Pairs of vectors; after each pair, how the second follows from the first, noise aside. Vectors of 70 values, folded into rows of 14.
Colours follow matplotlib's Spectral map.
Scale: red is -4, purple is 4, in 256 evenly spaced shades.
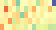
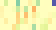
partly zeroed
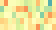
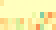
partly zeroed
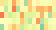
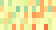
shuffled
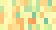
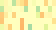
partly zeroed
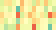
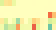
partly zeroed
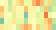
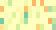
partly zeroed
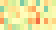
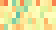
shuffled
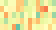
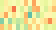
shuffled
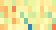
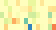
partly zeroed
